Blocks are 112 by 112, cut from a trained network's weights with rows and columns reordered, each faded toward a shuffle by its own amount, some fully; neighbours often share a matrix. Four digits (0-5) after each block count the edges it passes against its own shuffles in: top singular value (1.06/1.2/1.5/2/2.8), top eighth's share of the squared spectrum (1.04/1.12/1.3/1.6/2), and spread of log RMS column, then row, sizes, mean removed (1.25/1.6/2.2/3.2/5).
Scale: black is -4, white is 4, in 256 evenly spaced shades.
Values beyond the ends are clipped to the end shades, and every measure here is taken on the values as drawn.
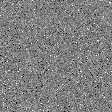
2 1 0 0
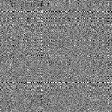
5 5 3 3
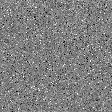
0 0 0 0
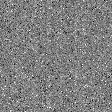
2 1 0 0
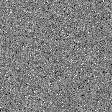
1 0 0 0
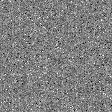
2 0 0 0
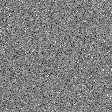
1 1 0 0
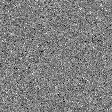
1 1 0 0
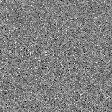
3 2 0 1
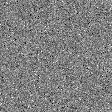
2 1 0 0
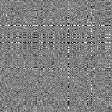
5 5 3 3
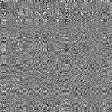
5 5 3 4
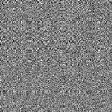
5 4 2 3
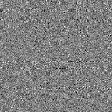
4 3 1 2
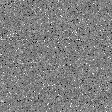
2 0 0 0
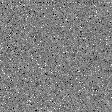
2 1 0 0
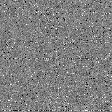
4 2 1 2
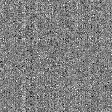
4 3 1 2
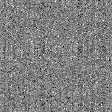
3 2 1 1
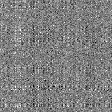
4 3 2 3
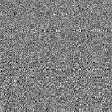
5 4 2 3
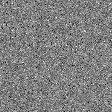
2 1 0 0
